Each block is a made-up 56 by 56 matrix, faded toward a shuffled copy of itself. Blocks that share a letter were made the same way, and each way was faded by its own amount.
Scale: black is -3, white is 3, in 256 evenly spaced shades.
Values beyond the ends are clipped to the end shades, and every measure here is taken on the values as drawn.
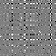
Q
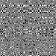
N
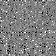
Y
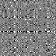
N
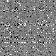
Y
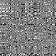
N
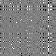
Q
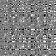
N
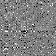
Y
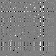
Q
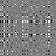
Q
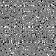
Y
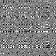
N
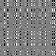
Q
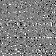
Y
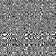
N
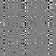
Q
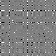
Q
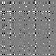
Q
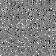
Y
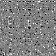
Y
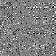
Y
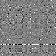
N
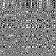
N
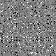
Y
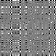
Q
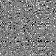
Y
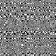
N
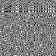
N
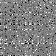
Y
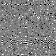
Y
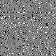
Y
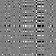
Q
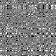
N
